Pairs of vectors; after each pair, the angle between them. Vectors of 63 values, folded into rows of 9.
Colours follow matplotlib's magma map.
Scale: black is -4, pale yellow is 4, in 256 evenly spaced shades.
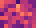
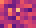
partly aligned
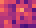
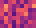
partly aligned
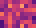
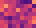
partly opposed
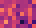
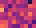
partly aligned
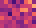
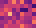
nearly opposite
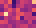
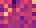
nearly parallel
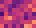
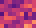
nearly parallel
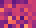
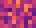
orthogonal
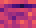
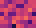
orthogonal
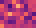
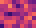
nearly opposite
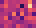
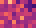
partly opposed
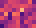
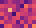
orthogonal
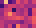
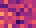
partly aligned
